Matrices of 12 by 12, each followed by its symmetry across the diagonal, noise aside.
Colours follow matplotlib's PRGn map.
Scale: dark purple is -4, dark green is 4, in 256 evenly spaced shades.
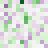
neither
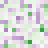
symmetric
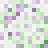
symmetric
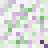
symmetric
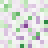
symmetric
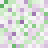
symmetric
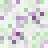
symmetric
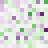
neither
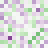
symmetric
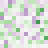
neither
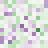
neither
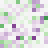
neither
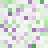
neither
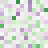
neither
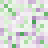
symmetric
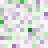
symmetric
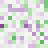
neither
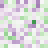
neither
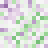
symmetric
